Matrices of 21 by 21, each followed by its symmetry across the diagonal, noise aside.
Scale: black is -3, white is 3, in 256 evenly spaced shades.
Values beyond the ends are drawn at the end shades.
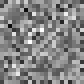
symmetric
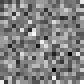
symmetric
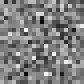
neither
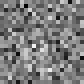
neither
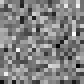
neither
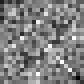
symmetric
